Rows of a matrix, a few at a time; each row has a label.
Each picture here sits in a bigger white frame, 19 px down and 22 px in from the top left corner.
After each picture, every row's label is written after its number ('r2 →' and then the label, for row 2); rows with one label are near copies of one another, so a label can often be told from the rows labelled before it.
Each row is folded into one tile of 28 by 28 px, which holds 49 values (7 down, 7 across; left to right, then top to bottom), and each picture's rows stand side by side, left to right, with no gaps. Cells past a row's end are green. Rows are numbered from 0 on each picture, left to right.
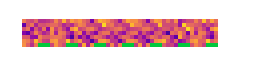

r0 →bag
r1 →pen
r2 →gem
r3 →gem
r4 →gem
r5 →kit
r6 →pen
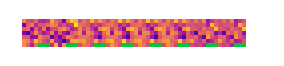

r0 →bag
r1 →gem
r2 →pen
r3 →pen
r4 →pen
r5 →pen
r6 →kit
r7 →kit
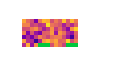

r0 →gem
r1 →pen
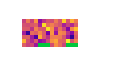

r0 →kit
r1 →pen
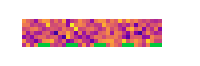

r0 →gem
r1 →kit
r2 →gem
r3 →pen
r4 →bag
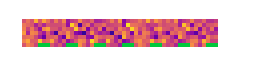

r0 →pen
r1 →kit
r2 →bag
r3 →kit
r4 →pen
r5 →kit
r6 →bag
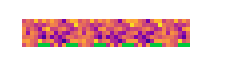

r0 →pen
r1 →gem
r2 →pen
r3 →gem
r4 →gem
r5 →pen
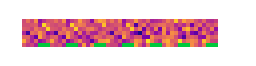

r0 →kit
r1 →kit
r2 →gem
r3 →kit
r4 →bag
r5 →pen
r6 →bag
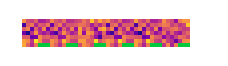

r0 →bag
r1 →bag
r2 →pen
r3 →bag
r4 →bag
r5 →gem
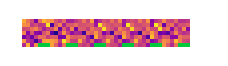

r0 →gem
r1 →bag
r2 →kit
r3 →kit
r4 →kit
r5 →bag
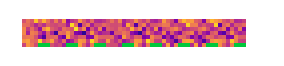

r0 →pen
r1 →kit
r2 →bag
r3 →kit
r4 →bag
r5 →gem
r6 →gem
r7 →bag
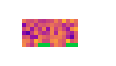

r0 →bag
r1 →pen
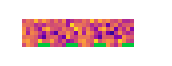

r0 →pen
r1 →kit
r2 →pen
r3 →bag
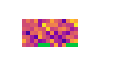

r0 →kit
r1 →gem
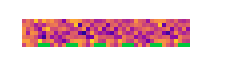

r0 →pen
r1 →gem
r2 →bag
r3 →bag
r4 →gem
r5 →bag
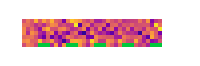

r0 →pen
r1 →gem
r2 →bag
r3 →bag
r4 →kit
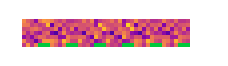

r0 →gem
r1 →bag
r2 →kit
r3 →kit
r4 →bag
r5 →bag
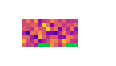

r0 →kit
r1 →bag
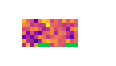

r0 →gem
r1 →pen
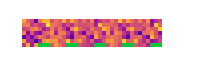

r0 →gem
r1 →pen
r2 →kit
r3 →pen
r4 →kit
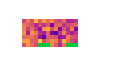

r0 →pen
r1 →bag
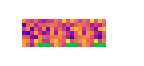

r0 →bag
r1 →pen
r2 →pen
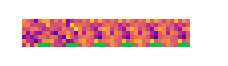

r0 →gem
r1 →kit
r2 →pen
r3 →pen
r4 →pen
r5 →pen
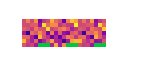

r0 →kit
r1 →gem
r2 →kit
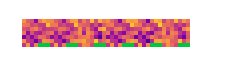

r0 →gem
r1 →gem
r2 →pen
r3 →gem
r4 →gem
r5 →pen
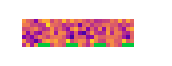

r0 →gem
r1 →pen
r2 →bag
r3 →pen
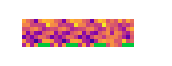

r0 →gem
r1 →gem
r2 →gem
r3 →pen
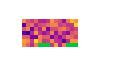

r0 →bag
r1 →gem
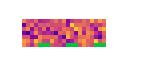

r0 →bag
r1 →kit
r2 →pen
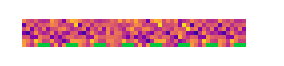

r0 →bag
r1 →gem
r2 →bag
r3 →pen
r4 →gem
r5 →kit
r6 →bag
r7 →bag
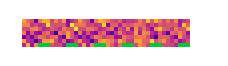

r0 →gem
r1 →kit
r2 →gem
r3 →bag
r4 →pen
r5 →kit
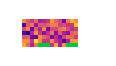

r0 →bag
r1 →gem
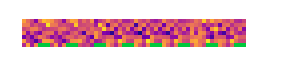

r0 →gem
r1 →gem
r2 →kit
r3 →bag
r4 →bag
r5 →bag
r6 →pen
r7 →bag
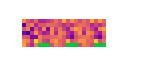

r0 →bag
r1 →pen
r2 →pen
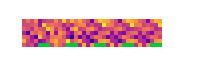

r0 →kit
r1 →pen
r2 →gem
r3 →gem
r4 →gem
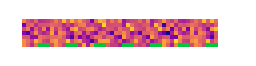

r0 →bag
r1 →pen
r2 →gem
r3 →kit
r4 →kit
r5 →bag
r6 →pen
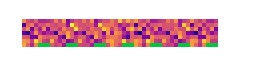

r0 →bag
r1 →kit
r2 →kit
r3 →pen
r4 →bag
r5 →kit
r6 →bag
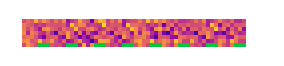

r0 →pen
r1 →kit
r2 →gem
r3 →kit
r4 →pen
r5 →bag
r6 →kit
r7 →bag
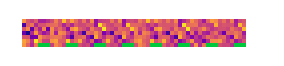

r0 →bag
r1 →pen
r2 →kit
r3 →kit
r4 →pen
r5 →kit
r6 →gem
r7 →kit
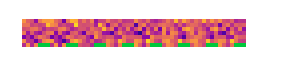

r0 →gem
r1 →gem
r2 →kit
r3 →bag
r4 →bag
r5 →pen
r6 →pen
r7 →bag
